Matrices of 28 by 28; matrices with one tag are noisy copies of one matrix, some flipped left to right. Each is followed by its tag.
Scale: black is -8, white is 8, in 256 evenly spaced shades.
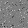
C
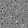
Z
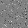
Z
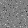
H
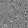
Z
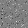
Z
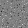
H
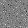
H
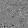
C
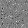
Z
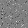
Z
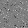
C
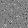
Z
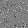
C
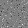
H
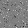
C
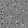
Z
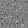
Z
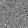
H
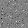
Z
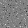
H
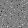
H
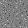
H
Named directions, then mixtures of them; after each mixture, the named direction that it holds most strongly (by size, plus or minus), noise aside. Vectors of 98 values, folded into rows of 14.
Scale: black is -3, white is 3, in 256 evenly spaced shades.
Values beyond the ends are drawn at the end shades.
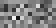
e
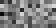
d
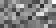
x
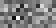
e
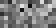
d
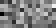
d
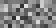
e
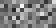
e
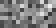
d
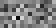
e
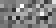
e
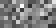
d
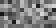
d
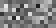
e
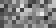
d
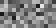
x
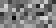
x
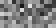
d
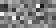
e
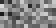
d
